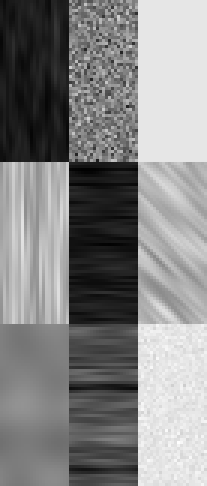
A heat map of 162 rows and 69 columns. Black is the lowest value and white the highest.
It is made of 3 by 3 panels. Panel 1,1: very low, streaked downward, faint in contrast. Panel 1,2: middling, fine-grained, strong in contrast. Panel 1,3: very high, flat. Panel 2,1: high, streaked downward. Panel 2,2: very low, streaked across, faint in contrast. Panel 2,3: high, slanting down to the right. Panel 3,1: middling, smooth, faint in contrast. Panel 3,2: low, streaked across. Panel 3,3: very high, fine-grained, faint in contrast.
